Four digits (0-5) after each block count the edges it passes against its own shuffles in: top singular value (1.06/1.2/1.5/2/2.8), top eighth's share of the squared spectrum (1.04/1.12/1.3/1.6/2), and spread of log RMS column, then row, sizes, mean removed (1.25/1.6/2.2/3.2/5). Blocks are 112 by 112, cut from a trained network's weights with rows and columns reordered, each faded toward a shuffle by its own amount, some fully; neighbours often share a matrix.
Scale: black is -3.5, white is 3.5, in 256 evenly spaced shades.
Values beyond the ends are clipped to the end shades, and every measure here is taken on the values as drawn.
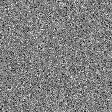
0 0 0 0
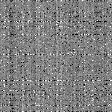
4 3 1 3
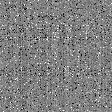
3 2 0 2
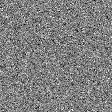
2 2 0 0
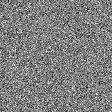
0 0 0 0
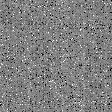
2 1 0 1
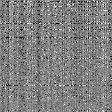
4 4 1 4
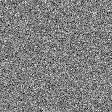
0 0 0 0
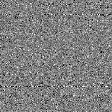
3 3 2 2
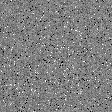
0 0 0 0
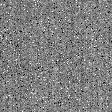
2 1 0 0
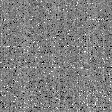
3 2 0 2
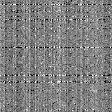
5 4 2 3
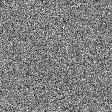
0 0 0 0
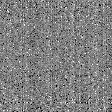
3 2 0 2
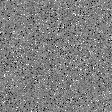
1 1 0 0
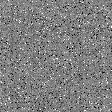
1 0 0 0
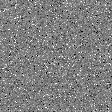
1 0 1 0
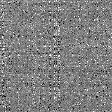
3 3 3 0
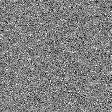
2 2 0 1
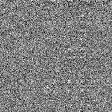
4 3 1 1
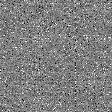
2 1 2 0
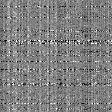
4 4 1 4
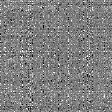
3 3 4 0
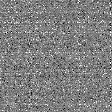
3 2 2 1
